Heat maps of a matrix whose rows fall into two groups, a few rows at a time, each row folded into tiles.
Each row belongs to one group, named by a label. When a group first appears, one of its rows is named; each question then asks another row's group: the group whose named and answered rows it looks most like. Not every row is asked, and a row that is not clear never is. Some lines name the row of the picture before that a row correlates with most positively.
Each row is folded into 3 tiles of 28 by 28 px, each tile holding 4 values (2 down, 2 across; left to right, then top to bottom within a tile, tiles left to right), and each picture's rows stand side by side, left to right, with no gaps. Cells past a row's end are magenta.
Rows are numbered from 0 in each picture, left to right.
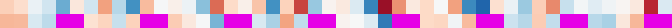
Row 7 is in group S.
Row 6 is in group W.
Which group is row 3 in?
W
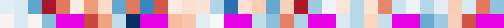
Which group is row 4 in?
W
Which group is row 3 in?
W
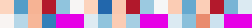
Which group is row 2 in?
W
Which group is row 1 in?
W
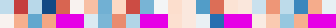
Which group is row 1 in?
W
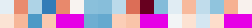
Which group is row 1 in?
S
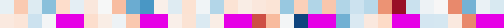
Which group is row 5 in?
S
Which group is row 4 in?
S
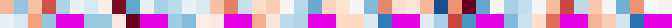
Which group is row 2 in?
S
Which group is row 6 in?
S
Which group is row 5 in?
W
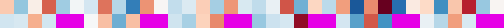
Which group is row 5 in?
W
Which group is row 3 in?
S
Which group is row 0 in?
W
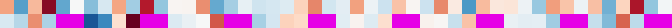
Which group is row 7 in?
W
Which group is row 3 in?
S
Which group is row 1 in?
S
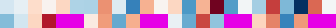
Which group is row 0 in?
S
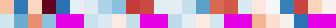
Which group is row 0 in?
W
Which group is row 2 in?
S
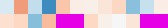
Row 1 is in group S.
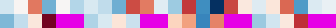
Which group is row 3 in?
S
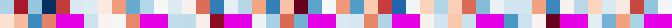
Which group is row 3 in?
W
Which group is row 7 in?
W
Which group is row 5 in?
W
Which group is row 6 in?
S
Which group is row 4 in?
W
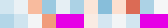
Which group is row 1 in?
W
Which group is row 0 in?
S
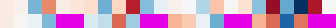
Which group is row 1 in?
W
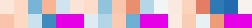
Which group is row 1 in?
W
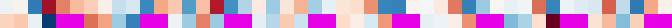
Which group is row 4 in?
S
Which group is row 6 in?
S
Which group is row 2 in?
W
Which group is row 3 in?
W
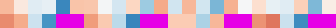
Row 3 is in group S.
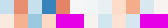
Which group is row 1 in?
W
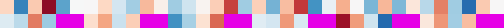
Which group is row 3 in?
W
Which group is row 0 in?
W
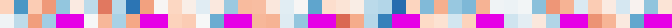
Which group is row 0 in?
W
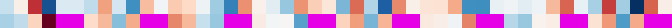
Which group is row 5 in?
S
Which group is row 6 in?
S
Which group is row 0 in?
S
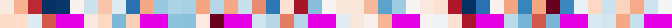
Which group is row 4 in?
S
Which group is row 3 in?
W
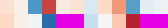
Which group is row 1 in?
S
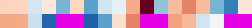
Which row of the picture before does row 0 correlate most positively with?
0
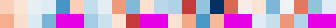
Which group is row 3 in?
W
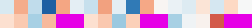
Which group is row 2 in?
S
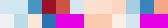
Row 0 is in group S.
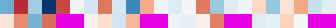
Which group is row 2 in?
S
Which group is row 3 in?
W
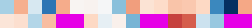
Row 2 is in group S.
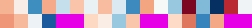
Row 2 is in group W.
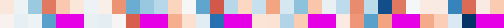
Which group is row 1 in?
S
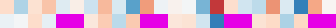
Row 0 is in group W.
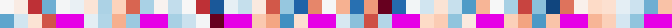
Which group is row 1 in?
W
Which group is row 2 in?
S
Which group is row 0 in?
S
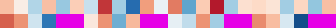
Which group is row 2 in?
W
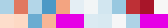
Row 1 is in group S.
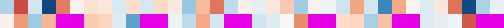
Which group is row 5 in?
S
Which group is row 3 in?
S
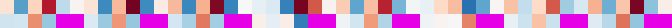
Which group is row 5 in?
S
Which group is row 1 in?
W
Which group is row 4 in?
W
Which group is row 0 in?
W
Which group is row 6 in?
W
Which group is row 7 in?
W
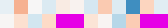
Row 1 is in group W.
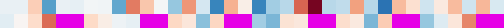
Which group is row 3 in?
S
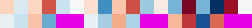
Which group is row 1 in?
W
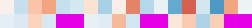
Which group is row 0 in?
W
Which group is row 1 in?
W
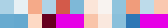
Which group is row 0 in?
S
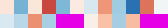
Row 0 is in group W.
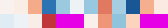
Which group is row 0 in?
S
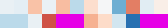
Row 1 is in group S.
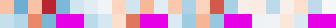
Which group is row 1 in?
S
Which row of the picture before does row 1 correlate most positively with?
0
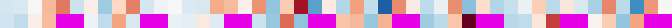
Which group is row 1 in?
W
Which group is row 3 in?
W
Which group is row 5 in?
S
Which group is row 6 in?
S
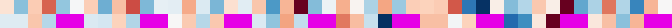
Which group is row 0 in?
W
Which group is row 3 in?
W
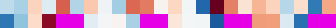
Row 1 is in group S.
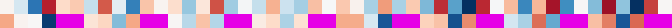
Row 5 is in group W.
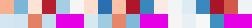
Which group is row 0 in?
W
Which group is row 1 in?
W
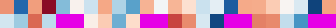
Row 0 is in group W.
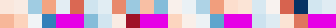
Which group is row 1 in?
S
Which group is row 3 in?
S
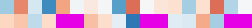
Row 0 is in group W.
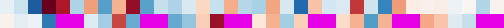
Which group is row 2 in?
S
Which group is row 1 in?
W
